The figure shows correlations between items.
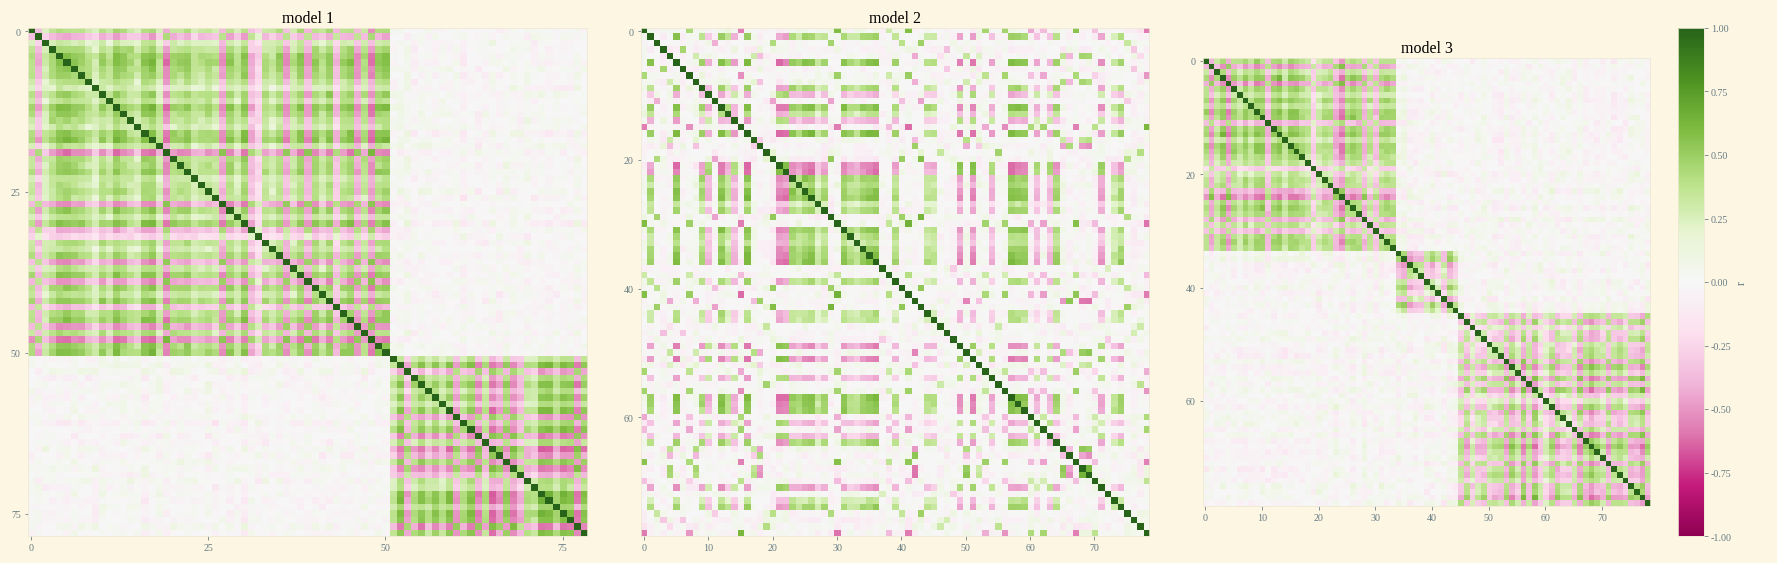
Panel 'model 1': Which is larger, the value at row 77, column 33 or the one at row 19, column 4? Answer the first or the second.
the first
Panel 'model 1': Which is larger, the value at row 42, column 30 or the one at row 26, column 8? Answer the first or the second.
the first
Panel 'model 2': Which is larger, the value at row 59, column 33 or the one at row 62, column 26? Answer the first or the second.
the first
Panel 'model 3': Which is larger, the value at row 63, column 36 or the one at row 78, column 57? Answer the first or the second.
the second
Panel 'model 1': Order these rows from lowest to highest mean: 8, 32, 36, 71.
36, 32, 71, 8
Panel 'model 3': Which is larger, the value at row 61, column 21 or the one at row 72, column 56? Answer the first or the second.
the first
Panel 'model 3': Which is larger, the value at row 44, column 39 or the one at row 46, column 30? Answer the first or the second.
the first
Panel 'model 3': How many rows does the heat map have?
79
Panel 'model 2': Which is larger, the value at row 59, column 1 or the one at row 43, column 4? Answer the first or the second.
the first
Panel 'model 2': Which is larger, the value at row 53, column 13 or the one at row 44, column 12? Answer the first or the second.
the second
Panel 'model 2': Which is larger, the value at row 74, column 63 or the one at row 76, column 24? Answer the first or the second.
the second
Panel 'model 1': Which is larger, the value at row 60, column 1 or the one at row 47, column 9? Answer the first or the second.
the second
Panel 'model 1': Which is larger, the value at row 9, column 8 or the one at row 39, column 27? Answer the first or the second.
the second
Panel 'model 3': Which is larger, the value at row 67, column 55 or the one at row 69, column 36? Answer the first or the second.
the first
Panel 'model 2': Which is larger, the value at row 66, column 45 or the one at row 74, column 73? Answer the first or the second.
the second
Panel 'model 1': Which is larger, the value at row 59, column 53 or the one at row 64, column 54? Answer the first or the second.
the second
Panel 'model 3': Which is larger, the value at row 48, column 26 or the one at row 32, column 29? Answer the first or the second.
the second
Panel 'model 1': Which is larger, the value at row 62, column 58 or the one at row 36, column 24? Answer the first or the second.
the first
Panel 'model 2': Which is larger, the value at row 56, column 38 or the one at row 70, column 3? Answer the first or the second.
the first
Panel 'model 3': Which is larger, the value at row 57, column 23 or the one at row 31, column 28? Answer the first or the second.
the first
